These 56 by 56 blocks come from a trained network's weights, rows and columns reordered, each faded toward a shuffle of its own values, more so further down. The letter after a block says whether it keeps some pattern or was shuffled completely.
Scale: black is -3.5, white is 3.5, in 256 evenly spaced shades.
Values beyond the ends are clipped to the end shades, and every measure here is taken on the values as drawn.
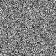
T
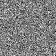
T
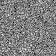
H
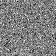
H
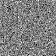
T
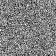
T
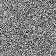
H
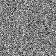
T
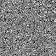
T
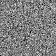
H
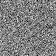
T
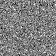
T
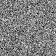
H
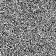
H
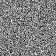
T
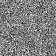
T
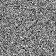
T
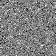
T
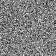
H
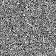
H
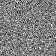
T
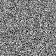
H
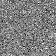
T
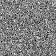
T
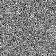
H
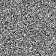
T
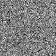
T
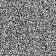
H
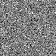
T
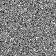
H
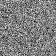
T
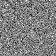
H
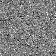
T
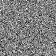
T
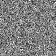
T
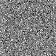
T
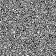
H
